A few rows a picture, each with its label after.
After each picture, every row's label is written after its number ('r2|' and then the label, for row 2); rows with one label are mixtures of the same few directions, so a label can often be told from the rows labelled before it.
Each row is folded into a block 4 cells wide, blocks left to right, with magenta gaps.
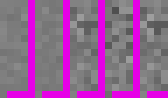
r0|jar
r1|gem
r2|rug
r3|gem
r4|rug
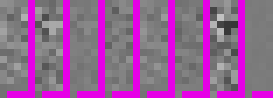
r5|jar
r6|rug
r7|rug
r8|gem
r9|jar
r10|jar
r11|rug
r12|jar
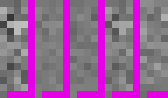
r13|rug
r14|rug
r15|jar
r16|rug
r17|jar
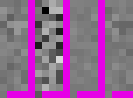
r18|rug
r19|gem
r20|jar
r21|rug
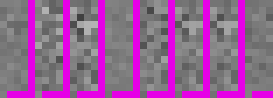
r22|rug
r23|gem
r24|rug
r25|jar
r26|gem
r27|rug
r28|rug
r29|jar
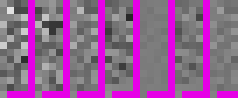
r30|gem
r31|rug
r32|gem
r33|jar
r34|gem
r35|jar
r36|gem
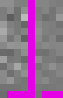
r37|jar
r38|jar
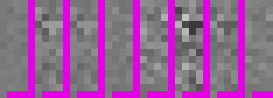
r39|gem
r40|rug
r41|rug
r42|gem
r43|jar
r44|rug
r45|rug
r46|jar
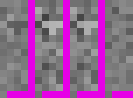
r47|rug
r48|rug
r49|rug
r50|gem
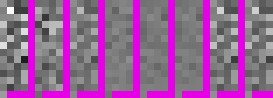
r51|gem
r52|rug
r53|gem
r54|gem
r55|jar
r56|jar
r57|gem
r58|gem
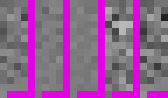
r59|jar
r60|gem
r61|gem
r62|rug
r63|jar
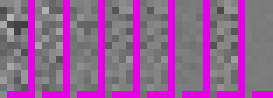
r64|rug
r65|gem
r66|rug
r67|gem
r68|gem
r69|jar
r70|gem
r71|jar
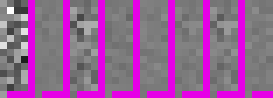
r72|gem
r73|rug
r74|rug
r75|jar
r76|jar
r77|rug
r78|rug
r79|gem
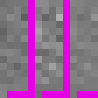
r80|jar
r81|jar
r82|jar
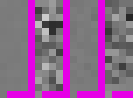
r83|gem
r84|rug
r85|jar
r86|jar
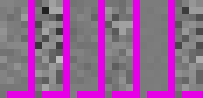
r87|jar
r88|gem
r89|jar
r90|rug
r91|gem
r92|gem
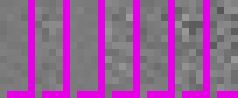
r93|jar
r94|rug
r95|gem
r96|jar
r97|jar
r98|rug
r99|gem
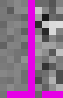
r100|gem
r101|rug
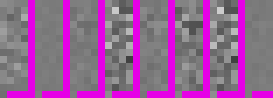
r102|jar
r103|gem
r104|rug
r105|gem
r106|rug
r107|rug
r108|gem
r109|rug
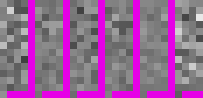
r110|gem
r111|rug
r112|gem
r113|rug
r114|jar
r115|jar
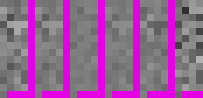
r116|rug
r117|rug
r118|gem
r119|rug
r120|rug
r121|gem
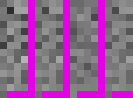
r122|gem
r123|gem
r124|jar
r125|gem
